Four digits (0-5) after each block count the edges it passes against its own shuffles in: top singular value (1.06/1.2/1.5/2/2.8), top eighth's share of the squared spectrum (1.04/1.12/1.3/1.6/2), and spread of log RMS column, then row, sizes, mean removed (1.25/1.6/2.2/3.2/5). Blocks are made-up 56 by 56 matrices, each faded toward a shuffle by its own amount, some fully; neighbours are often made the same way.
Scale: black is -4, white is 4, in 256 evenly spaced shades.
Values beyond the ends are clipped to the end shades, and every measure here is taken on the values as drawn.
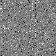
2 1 1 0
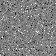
0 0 0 0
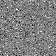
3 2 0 1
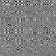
4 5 2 3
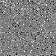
3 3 0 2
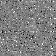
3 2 0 1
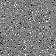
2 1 0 0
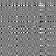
5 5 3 3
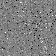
1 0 0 0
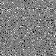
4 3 1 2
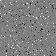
0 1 0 0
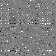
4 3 1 2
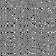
4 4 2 2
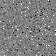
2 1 0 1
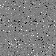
3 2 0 1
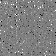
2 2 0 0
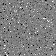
0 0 0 0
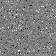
0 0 0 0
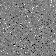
1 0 0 0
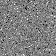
0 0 0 0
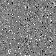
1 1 1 0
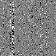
2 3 3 0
